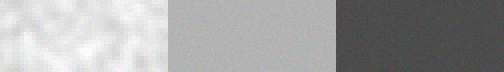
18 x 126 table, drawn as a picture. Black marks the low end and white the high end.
It is made of 1 by 3 panels. Panel 1,1: very high, blotchy, faint in contrast. Panel 1,2: high, flat. Panel 1,3: low, flat.
